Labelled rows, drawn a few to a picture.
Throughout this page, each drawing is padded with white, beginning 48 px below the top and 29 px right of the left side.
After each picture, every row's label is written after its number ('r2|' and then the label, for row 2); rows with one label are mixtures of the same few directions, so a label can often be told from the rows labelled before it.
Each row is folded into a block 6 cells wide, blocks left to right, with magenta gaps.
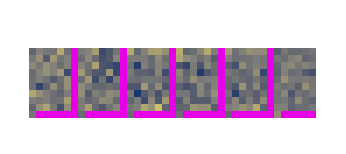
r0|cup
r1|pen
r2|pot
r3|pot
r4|pot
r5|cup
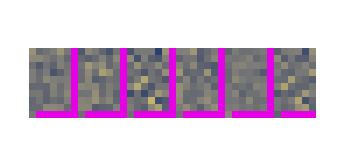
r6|pot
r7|pot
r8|cup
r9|pen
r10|cup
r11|cup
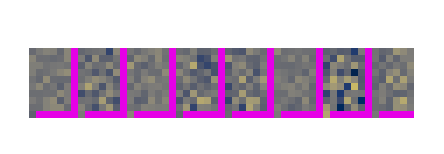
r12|cup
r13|cup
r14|pot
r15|pen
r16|pen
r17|cup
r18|cup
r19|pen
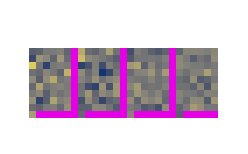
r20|pot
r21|pot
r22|pot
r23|cup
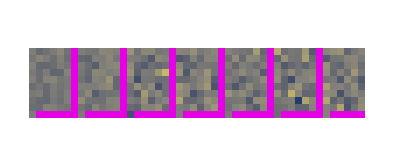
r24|pot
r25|pen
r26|cup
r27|pen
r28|cup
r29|cup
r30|pen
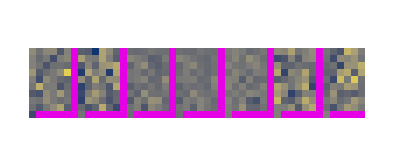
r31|cup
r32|pen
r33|pen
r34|pen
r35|pen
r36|pen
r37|pen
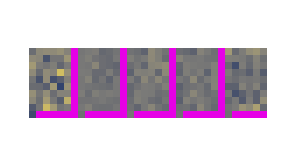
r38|cup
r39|pen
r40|pen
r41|pen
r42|pot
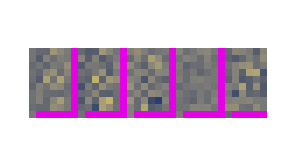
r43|pen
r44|pen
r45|pen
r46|pot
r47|pot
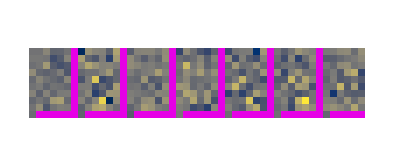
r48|pen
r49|cup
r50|cup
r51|pot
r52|cup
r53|pen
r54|pot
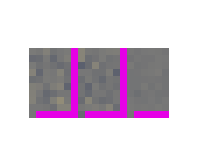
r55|pen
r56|pot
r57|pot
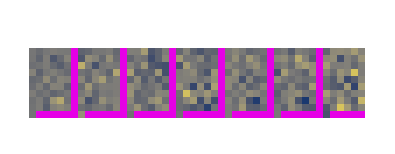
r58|pen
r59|pot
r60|pen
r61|pot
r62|pen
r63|pen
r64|cup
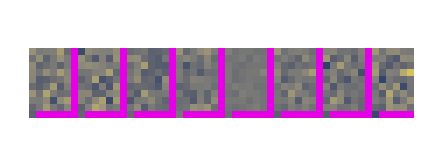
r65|cup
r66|cup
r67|pen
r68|pot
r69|cup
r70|cup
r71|pot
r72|cup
